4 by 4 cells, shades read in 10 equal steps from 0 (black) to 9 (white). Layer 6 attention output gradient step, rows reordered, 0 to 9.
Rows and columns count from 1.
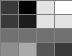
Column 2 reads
0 1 4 6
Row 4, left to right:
5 6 3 2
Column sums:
13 11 23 23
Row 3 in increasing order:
4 4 4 4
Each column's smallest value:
2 0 3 2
